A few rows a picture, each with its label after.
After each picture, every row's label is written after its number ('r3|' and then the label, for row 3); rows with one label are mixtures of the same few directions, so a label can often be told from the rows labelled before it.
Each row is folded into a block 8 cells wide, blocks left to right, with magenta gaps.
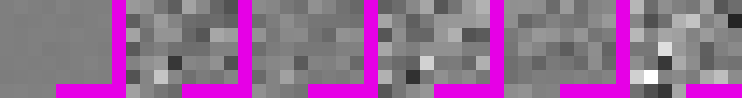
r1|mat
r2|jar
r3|jar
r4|jar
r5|mat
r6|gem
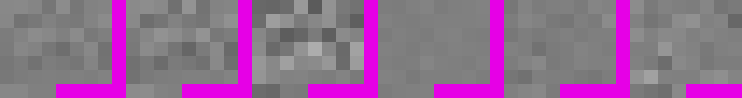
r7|mat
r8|mat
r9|mat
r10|jar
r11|gem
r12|gem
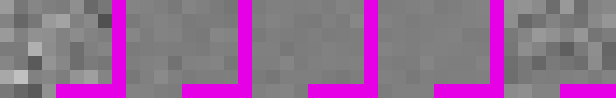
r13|gem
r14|jar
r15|gem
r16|jar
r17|mat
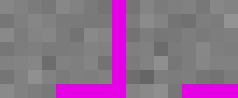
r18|jar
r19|gem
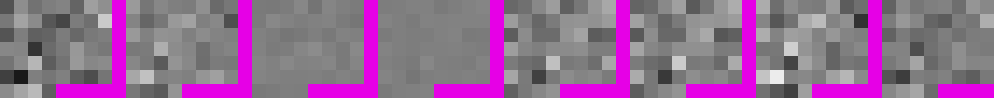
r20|gem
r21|gem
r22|mat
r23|jar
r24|jar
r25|jar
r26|gem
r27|gem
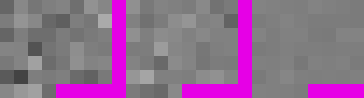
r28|gem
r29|gem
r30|jar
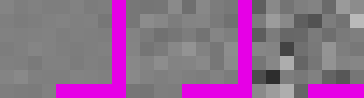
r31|gem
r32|mat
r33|gem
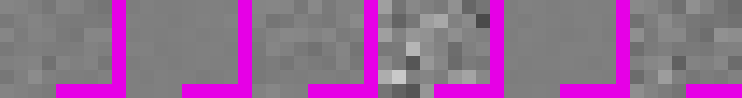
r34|jar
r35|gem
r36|mat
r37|gem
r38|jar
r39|jar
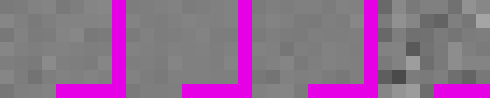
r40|jar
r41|jar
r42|gem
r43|gem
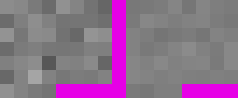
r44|jar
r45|mat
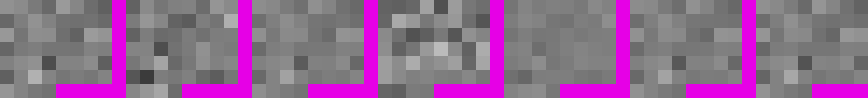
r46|jar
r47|gem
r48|jar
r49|mat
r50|gem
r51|jar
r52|jar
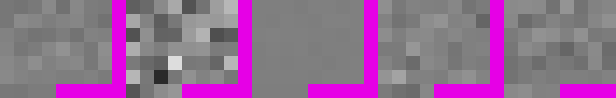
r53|mat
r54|jar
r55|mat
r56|gem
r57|mat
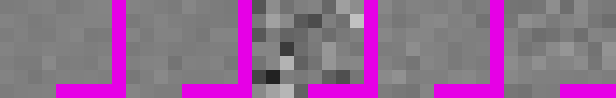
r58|jar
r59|jar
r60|gem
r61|gem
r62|mat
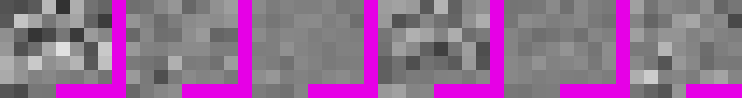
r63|mat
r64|jar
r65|gem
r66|mat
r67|mat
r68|gem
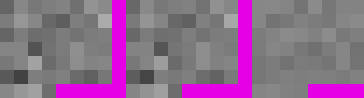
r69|gem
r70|gem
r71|mat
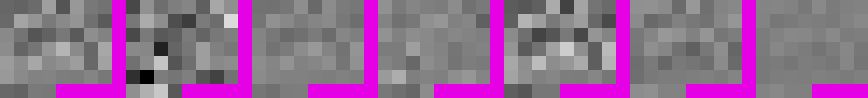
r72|mat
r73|gem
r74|mat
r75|gem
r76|mat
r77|mat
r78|mat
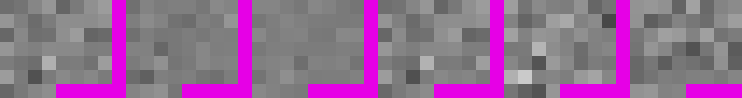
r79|jar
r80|gem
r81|jar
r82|jar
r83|gem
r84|mat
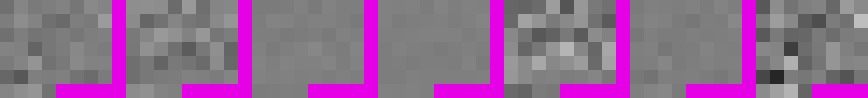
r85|gem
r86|mat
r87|mat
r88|mat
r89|mat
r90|gem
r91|gem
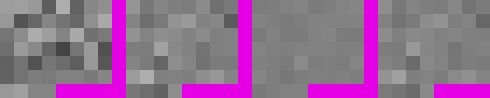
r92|mat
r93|gem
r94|jar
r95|gem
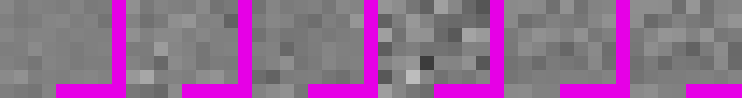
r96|gem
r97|gem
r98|gem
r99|jar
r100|mat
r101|mat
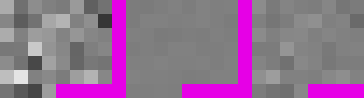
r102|gem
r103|mat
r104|gem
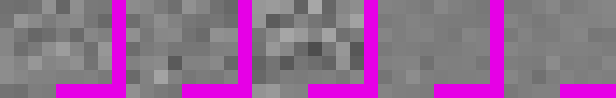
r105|mat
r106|jar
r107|mat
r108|jar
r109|jar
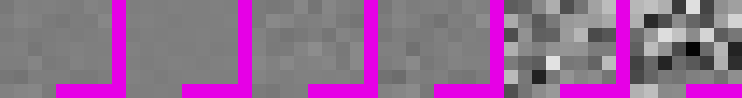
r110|gem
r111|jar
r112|mat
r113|gem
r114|jar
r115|mat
